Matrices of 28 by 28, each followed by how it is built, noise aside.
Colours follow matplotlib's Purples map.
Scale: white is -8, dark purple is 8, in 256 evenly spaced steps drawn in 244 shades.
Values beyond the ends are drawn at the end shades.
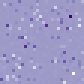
sparse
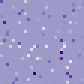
sparse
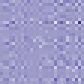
low rank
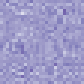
low rank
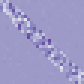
banded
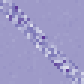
banded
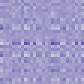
low rank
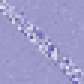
banded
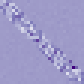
banded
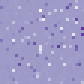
sparse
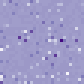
sparse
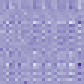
low rank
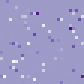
sparse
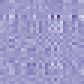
low rank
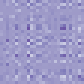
low rank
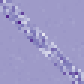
banded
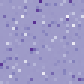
sparse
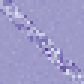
banded
